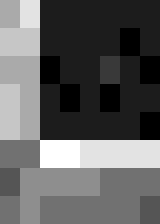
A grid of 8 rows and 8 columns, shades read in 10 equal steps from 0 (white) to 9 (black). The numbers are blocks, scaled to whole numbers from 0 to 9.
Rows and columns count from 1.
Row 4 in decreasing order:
9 9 8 8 8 8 3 2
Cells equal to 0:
2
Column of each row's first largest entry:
3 7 3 4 8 1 1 8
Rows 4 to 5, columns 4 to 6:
9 8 9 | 8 8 8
